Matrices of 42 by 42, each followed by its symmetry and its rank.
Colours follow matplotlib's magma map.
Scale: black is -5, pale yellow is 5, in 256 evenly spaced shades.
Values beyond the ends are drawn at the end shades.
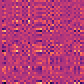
neither, rank three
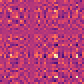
symmetric, rank three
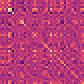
symmetric, rank five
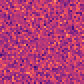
antisymmetric, full rank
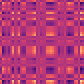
symmetric, rank one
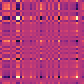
symmetric, rank one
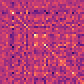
symmetric, rank five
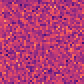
antisymmetric, full rank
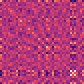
symmetric, rank three
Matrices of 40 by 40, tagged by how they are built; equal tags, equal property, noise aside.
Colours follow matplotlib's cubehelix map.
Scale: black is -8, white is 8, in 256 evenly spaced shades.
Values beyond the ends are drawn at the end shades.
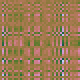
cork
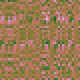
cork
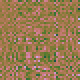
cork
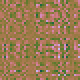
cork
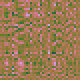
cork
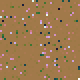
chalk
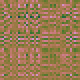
cork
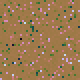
chalk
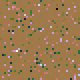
chalk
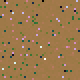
chalk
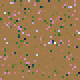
chalk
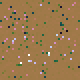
chalk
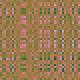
cork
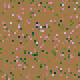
chalk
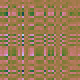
cork
